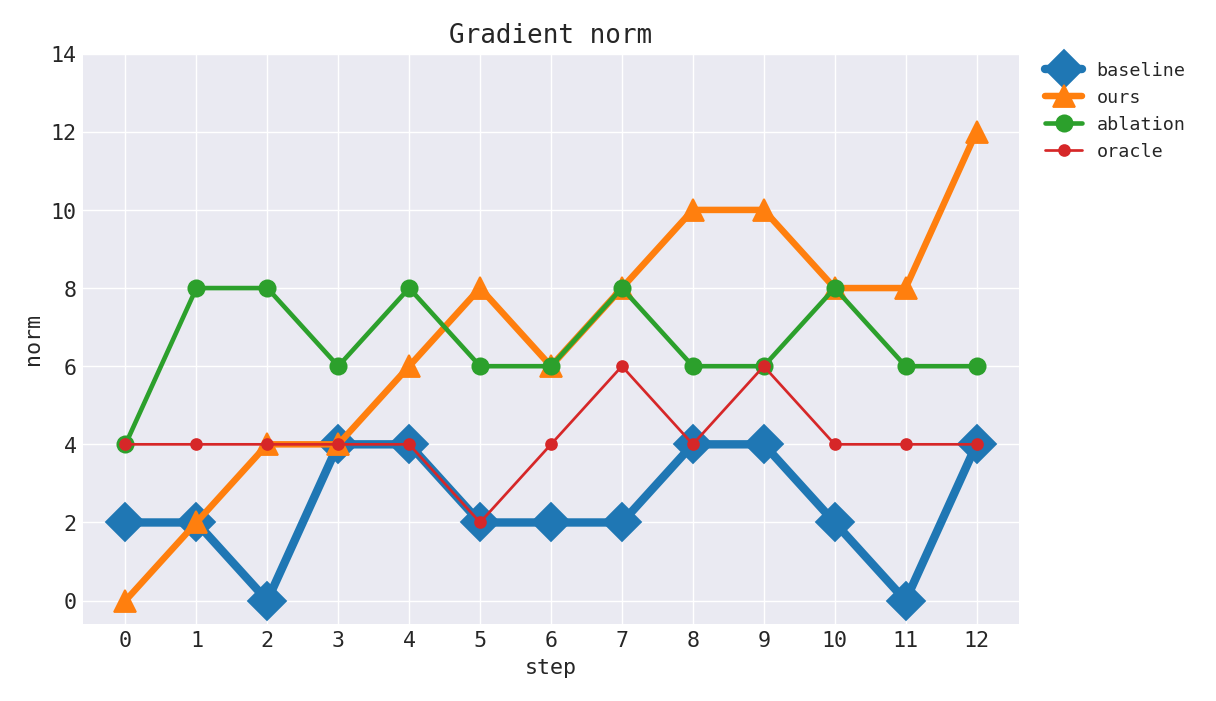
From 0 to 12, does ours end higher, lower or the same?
higher
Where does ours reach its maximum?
12
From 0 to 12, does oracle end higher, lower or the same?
the same
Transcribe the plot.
Title: Gradient norm
x-axis: step, ticks 0 1 2 3 4 5 6 7 8 9 10 11 12
y-axis: norm, ticks 0 2 4 6 8 10 12 14
Legend: baseline, ours, ablation, oracle
Values:
baseline: 2 2 0 4 4 2 2 2 4 4 2 0 4
ours: 0 2 4 4 6 8 6 8 10 10 8 8 12
ablation: 4 8 8 6 8 6 6 8 6 6 8 6 6
oracle: 4 4 4 4 4 2 4 6 4 6 4 4 4
